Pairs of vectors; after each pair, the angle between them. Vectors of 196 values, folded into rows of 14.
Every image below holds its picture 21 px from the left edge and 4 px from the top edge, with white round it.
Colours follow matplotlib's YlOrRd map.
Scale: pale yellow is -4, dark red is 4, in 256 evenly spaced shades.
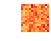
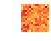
nearly opposite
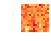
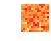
partly aligned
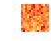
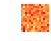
partly aligned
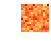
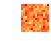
nearly parallel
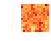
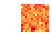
nearly opposite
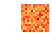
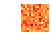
orthogonal
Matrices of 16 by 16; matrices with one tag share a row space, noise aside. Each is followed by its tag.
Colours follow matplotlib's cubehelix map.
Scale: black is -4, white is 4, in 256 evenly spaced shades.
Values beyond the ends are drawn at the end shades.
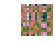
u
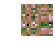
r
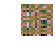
u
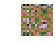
u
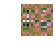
u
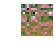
r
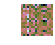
u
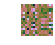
r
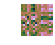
r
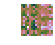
r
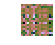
r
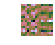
r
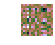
u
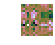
r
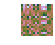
u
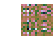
u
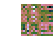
r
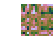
r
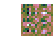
u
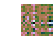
r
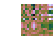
r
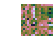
r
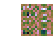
u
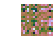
r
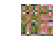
r
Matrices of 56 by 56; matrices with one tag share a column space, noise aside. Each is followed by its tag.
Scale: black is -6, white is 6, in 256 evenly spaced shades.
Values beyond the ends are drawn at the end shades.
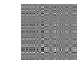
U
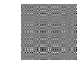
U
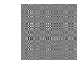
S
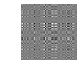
S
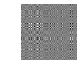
S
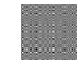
U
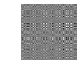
S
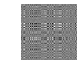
S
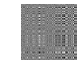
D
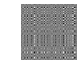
D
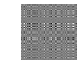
S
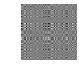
S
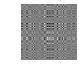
S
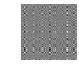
U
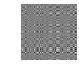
U
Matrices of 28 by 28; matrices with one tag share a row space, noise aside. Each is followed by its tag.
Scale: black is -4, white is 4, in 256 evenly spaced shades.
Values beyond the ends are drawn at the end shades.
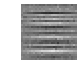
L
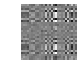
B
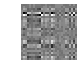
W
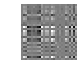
W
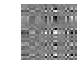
B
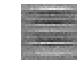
L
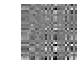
B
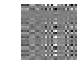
B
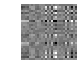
B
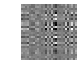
B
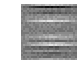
L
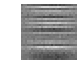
L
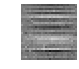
L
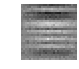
L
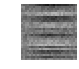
L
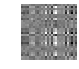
B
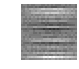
L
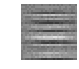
L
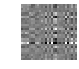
B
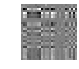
W
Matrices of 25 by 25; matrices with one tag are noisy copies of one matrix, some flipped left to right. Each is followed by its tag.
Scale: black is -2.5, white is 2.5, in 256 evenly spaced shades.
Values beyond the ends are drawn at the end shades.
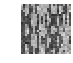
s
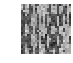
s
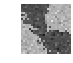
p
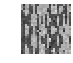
s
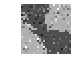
p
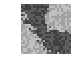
p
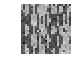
s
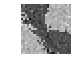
p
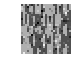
s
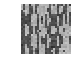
s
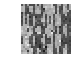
s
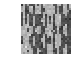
s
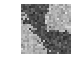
p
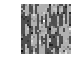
s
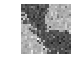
p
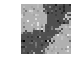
p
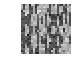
s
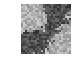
p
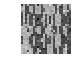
s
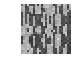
s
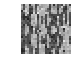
s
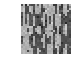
s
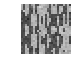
s
